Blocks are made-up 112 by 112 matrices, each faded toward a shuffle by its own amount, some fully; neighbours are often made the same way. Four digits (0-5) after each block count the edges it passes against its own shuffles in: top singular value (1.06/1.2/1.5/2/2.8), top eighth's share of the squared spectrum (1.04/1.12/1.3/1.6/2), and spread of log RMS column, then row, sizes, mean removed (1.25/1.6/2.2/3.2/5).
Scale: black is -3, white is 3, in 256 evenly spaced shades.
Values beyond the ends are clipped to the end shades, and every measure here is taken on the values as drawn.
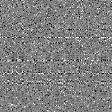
4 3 1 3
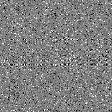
4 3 1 2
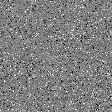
2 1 0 1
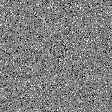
3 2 0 0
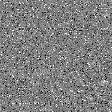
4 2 1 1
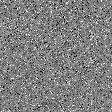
1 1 0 0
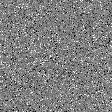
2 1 0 0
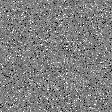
2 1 0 0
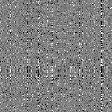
5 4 3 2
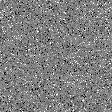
2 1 0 0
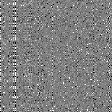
5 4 3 2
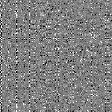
5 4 3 2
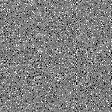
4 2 2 1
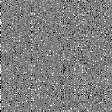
4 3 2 1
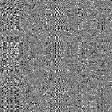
5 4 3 3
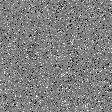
0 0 0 0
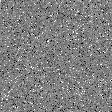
0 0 0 0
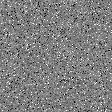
0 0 0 0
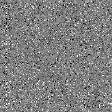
2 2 2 2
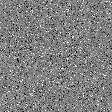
0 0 0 0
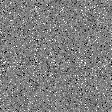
1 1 1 1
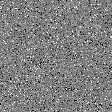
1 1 0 1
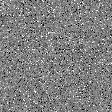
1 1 1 1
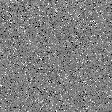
0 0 0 0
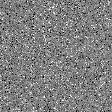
1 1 2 0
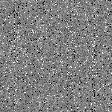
1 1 2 0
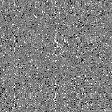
4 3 2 1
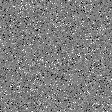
2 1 0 0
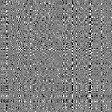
5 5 4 3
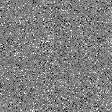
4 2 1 1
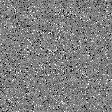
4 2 1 1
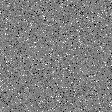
0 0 0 0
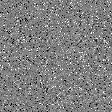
3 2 1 0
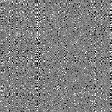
5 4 3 2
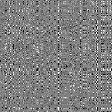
5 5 4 3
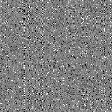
4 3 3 2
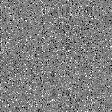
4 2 1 1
